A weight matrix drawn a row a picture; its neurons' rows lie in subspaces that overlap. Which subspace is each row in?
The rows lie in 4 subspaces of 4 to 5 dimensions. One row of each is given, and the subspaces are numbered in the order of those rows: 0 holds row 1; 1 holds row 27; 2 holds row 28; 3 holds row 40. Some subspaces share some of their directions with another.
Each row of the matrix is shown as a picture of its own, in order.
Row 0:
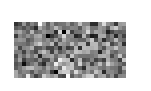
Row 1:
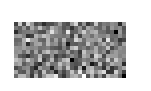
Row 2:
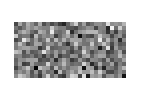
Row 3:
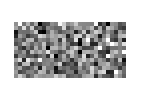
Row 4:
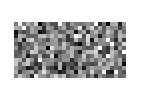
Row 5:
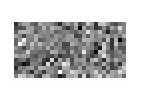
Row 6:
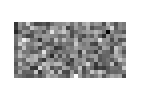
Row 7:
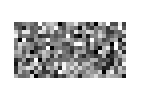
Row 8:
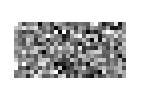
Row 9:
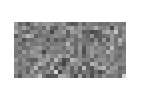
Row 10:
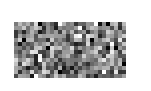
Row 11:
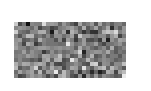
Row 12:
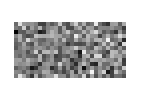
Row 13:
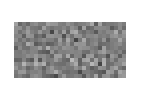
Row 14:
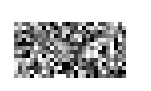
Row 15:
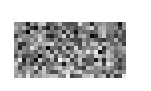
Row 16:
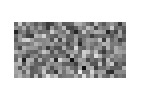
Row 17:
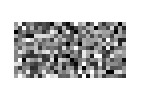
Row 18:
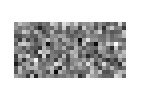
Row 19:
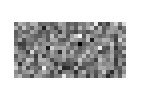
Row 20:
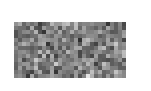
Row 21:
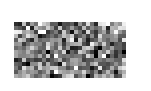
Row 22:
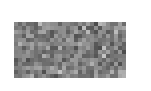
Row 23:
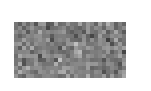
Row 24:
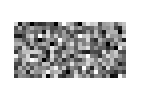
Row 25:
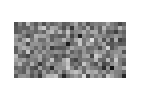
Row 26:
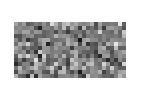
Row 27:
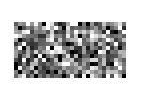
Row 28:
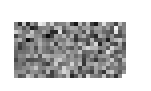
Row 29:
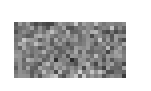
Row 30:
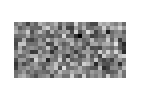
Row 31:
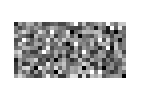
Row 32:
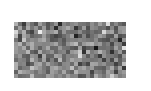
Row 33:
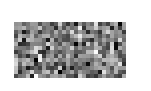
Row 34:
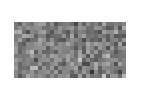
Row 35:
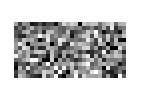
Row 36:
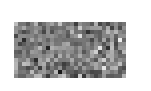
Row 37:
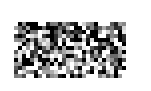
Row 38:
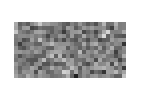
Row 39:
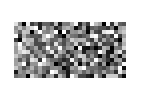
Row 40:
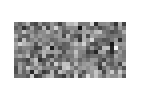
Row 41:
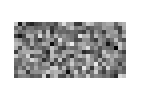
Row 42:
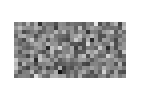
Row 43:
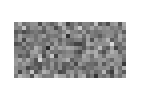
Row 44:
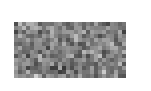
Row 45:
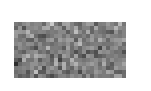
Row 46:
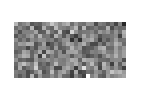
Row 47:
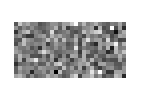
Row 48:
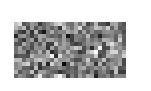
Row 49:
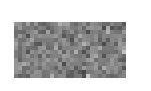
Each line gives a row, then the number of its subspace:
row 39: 2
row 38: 1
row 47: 0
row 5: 3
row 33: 0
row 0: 2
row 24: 1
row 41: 1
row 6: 1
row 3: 0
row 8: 2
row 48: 3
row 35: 1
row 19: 0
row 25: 0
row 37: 1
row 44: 1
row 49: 3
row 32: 2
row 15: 2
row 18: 0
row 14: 3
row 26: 0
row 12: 2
